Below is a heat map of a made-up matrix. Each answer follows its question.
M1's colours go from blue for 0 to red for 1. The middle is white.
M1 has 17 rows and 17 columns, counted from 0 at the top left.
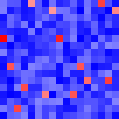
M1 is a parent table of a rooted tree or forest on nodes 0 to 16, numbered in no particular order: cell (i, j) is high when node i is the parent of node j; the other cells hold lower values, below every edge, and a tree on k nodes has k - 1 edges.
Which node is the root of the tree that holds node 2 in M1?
9
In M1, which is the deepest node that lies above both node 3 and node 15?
11
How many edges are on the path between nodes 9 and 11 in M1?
1
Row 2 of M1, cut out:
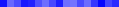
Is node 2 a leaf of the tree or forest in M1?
yes
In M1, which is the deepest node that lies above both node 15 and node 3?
11
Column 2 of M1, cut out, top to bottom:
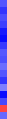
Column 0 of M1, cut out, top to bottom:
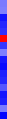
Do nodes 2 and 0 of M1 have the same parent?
no
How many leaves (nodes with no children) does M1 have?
9
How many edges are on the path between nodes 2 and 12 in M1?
3
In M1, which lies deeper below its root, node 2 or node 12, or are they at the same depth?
node 2
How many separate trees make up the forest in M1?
3
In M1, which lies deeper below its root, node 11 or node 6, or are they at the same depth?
the same depth
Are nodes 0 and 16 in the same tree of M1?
no
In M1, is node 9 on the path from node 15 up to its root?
yes
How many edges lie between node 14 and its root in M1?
2
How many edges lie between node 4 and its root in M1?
2
